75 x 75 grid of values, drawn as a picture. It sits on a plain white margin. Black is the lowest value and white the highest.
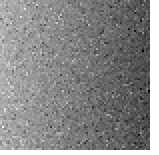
The grain is fine, like static. Overall the values sit about 50% of the way up the scale. No regular stripes run through it. No single row or column stands out from its neighbours. The field climbs toward the left.
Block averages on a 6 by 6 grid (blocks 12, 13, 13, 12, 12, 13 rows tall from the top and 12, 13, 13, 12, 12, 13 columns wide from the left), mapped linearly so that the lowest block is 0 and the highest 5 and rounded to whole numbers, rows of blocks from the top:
5 4 3 2 1 0 | 5 4 3 2 1 0 | 5 4 3 2 1 0 | 5 4 3 2 1 0 | 5 4 3 2 1 0 | 5 4 3 2 1 0
